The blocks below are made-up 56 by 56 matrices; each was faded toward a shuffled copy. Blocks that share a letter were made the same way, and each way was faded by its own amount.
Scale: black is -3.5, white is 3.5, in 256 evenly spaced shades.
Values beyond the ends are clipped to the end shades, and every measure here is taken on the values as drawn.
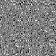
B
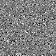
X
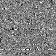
X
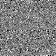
X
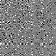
B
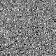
X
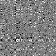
B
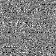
X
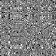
B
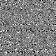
X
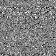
X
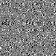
B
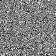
X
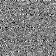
X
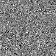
X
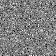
X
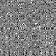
B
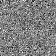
X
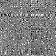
B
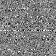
X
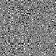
B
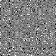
B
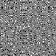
B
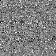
X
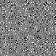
B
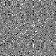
B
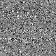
X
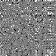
B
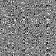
B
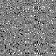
B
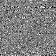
X
